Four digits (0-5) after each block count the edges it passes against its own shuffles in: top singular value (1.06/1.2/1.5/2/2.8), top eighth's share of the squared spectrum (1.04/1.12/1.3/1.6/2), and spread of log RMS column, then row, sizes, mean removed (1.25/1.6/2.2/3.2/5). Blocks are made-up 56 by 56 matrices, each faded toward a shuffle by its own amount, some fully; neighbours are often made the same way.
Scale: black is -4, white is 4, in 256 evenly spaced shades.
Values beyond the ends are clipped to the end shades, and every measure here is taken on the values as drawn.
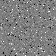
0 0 0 0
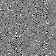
2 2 2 1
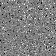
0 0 0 0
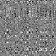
4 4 2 2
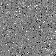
1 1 0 0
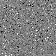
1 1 1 0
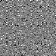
4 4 2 2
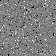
0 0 0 0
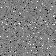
2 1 0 0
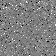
0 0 0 0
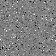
2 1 0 0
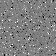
0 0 0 0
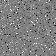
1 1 0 0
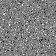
0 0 0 0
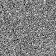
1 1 0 0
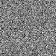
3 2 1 1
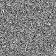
2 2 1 0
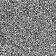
1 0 0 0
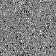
2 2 1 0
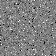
1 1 0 0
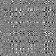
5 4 3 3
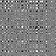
5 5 3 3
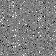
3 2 1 0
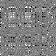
4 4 2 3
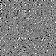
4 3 1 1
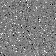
1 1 0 0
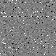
3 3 0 1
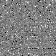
2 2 0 1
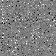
2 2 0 1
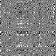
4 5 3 3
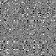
3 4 2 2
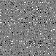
3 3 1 2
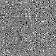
3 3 1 1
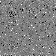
2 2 1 1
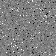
2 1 0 1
